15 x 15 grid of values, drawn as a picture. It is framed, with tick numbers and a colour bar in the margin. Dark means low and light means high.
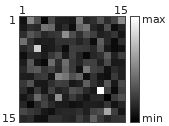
Stripes: none. Slope: none. Average level on the scale: 20%. Mirror symmetry: none. Histogram: skewed, a long tail of high values.
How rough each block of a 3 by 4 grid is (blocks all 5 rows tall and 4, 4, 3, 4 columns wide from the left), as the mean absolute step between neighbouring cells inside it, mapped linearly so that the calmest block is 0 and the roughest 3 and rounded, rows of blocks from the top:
3 1 1 1 | 1 2 2 1 | 1 1 0 3
